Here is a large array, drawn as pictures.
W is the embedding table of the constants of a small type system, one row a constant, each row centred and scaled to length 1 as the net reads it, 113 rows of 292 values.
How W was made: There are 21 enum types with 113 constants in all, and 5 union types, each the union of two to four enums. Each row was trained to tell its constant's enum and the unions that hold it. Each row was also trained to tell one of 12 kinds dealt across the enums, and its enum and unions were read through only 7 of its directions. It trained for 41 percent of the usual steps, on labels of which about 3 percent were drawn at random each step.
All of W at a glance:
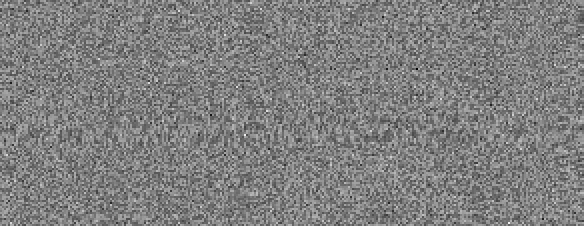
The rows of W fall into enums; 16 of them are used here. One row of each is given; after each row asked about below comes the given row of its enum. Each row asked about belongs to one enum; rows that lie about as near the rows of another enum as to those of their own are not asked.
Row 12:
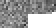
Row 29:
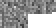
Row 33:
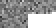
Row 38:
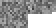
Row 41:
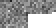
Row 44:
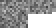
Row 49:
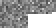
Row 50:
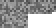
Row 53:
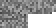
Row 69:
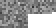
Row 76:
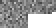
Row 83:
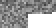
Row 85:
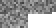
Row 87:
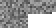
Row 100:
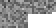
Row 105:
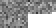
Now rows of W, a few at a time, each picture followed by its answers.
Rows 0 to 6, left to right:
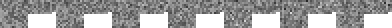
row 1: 100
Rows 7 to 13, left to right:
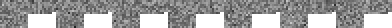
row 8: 44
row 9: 87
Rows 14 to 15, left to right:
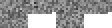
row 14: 53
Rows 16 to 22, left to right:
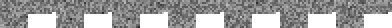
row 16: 83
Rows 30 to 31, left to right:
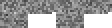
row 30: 87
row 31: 83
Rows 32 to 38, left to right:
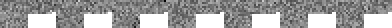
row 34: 29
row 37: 76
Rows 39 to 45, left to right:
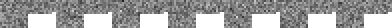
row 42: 53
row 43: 49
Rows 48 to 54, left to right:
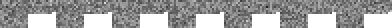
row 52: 44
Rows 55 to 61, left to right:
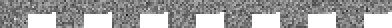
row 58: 69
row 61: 33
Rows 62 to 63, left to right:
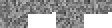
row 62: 83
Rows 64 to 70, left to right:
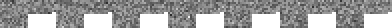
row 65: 100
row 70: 69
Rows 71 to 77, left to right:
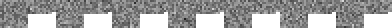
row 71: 38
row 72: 49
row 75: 33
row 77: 44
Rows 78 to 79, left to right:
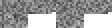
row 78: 38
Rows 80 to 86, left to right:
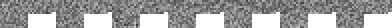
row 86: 83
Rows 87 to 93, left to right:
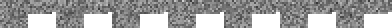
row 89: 69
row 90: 49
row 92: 49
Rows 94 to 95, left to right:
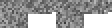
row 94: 100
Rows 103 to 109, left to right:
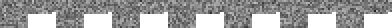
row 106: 50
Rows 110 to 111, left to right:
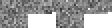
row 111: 33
